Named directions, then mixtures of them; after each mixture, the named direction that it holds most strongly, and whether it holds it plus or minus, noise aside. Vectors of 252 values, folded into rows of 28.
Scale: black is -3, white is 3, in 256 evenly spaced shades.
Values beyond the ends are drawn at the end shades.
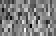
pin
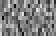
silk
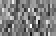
pin, minus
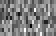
pin, plus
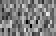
pin, plus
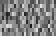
silk, plus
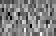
pin, plus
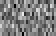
silk, plus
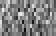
pin, minus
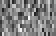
silk, minus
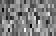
pin, plus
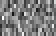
silk, minus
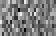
pin, minus
